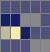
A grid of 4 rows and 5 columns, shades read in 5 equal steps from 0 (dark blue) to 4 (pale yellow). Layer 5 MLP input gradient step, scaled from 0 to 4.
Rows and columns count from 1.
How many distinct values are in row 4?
2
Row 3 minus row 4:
2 3 -1 -1 -1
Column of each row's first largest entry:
1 3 2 4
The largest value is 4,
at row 3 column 2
